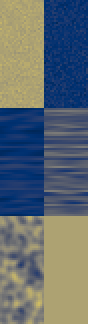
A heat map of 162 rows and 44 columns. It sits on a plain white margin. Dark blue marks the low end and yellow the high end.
It is made of 3 by 2 panels. Panel 1,1: high, fine-grained, faint in contrast. Panel 1,2: very low, fine-grained, faint in contrast. Panel 2,1: very low, streaked across, faint in contrast. Panel 2,2: low, streaked across. Panel 3,1: middling, blotchy, strong in contrast. Panel 3,2: high, flat.
